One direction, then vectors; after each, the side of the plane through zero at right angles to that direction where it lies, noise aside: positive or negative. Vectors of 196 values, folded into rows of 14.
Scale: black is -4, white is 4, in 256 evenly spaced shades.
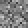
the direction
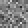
negative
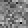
positive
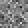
negative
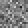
negative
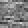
negative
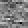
positive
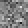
positive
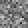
positive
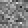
negative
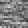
positive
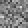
positive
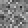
negative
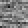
negative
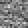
positive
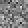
positive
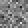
negative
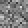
positive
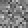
positive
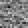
negative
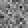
negative
